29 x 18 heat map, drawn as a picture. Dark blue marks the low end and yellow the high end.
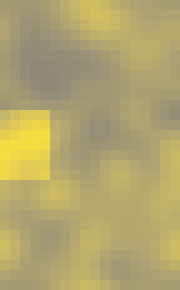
The top left is the ninth with the lowest average. Values change most from cell to cell in the middle left. The field is mottled with small blotches. In the middle left lies a patch that is higher than the rest.
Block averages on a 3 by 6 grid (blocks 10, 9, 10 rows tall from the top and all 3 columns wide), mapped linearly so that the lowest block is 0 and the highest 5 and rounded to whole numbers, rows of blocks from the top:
101222 / 541122 / 223223
